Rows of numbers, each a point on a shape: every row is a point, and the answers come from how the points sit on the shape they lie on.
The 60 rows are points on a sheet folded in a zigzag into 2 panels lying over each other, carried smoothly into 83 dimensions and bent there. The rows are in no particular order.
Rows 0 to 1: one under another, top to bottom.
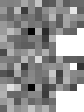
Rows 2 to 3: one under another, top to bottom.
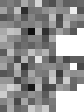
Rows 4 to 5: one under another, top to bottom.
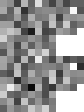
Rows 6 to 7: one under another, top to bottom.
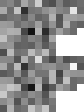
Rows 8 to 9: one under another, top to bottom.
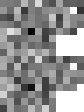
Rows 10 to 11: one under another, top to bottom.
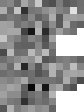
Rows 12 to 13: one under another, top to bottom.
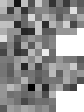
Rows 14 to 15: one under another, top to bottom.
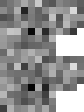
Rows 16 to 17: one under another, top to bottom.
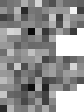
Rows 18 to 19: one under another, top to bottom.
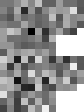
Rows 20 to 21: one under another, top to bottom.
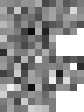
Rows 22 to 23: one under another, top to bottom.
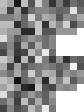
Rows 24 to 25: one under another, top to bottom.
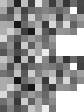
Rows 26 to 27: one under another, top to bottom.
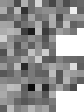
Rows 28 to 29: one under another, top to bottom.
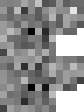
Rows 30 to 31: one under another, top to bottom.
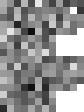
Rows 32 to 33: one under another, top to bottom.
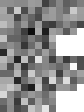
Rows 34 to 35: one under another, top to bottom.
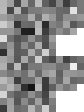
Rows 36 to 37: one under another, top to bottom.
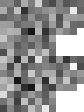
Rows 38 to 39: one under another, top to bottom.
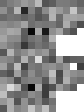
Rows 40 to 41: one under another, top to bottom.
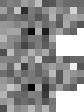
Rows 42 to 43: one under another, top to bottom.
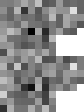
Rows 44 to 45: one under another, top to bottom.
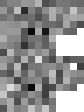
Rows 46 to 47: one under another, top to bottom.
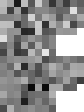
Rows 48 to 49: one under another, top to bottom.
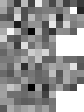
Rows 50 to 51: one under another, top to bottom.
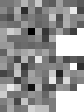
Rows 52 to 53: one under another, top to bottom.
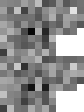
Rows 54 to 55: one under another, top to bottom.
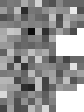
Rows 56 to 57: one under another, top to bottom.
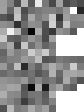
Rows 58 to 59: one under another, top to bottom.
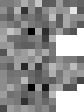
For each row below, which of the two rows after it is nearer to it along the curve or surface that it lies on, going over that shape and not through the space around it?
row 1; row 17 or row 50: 50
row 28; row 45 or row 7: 45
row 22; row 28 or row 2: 2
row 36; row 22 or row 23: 22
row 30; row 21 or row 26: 21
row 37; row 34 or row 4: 34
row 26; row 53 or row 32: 53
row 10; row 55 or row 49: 55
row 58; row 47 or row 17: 17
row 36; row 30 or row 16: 16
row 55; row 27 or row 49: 27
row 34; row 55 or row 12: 12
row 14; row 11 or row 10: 11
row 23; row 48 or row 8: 48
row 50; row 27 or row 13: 13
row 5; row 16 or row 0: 0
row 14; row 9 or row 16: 16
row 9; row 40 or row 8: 8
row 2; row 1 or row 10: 10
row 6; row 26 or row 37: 26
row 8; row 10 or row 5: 5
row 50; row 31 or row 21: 31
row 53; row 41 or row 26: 26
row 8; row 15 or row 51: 15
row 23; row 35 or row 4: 35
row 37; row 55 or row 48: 48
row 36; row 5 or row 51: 51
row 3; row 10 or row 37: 10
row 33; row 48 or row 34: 48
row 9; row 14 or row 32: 32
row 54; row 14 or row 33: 14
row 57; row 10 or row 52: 10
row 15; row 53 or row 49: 49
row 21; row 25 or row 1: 25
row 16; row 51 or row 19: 51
